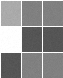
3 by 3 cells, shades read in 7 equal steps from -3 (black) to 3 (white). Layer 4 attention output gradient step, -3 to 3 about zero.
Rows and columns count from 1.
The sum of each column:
3 -1 -1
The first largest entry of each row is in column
1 1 2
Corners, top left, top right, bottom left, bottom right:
1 0 -1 0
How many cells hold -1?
3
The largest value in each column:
3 0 0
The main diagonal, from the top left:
1 -1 0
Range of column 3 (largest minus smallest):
1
